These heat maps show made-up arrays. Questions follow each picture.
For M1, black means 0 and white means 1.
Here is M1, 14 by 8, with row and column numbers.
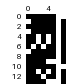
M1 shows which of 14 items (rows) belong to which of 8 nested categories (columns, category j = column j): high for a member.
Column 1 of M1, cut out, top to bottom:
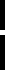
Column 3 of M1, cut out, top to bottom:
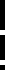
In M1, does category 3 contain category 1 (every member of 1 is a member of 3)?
yes
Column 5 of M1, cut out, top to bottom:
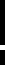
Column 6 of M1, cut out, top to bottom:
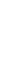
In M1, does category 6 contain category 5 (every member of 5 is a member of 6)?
yes
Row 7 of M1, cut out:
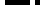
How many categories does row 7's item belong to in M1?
2
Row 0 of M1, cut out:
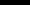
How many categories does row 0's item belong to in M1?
2
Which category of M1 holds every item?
6
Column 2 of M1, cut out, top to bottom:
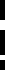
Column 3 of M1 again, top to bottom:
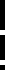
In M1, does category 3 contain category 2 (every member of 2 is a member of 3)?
no
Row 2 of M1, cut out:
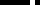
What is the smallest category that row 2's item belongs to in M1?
6
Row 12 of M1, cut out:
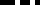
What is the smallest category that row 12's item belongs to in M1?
3
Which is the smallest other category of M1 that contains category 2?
4
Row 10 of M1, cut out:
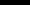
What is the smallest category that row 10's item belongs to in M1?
7
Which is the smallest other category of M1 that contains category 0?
6
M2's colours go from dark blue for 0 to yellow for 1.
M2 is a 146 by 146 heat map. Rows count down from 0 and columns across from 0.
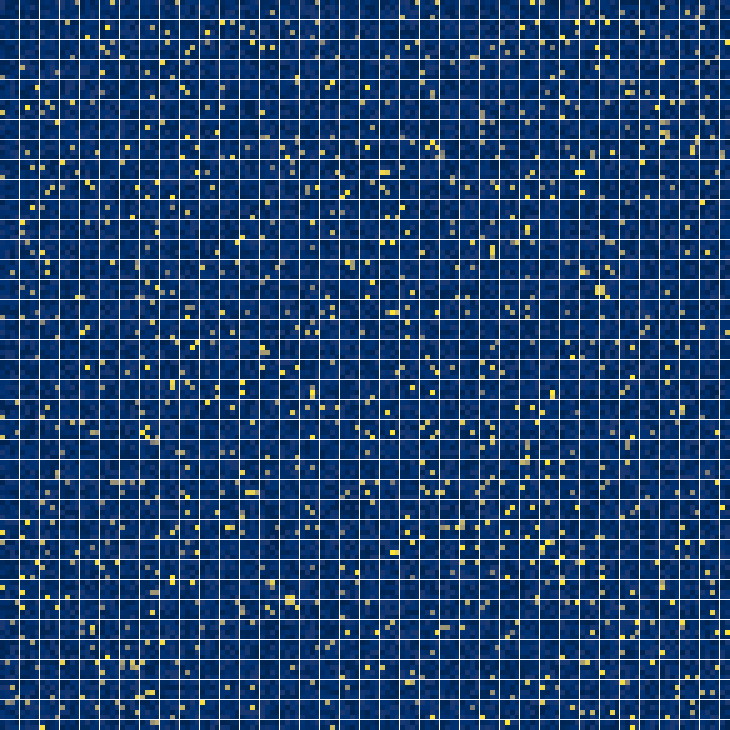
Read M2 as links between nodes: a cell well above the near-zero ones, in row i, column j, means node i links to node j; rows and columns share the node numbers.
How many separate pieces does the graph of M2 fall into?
1
